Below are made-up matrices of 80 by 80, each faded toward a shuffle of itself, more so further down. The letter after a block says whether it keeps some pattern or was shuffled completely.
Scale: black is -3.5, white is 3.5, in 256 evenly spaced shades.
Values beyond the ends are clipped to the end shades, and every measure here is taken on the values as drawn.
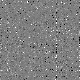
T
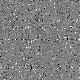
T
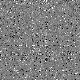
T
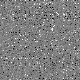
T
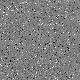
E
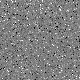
E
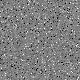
E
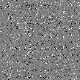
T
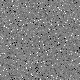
E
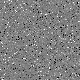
E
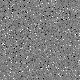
E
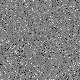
E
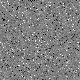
E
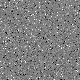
E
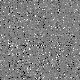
T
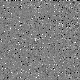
T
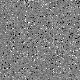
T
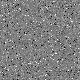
E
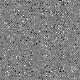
T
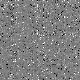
T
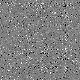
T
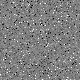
E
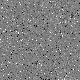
E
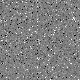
T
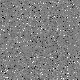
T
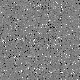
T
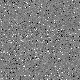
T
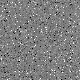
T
